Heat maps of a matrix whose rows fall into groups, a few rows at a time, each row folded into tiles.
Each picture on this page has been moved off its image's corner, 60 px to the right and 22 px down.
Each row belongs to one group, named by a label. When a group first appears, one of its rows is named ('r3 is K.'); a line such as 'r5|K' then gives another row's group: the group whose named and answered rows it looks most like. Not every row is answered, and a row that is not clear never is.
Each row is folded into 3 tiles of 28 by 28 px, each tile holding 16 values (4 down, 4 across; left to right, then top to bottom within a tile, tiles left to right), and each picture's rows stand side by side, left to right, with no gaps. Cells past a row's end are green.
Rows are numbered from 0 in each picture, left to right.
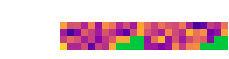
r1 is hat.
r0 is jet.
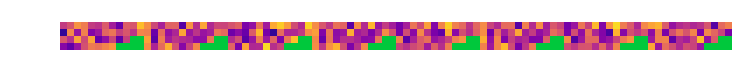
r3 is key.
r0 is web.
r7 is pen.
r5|key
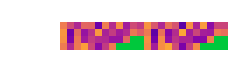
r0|key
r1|key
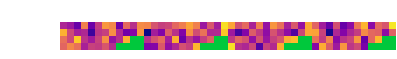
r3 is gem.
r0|gem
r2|jet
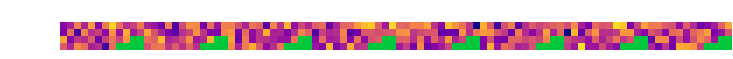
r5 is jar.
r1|gem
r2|key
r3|jet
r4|jar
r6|pen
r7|hat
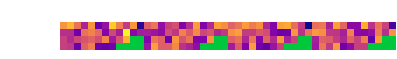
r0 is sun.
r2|jar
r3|jar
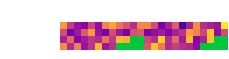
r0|jet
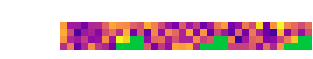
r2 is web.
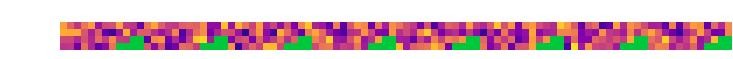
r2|hat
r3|gem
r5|web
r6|jar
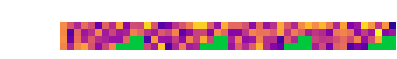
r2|sun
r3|sun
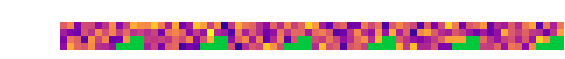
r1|sun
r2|web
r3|jar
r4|pen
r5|jet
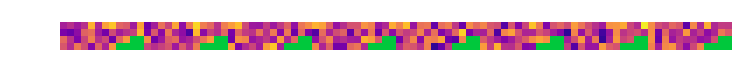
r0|jet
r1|web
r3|pen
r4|sun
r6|web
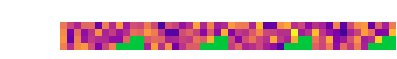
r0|key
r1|jar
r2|sun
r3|gem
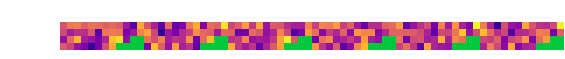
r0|hat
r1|gem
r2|hat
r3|hat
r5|gem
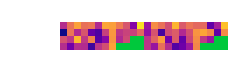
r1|hat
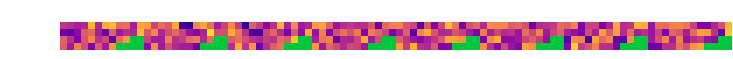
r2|jar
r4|pen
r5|hat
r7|hat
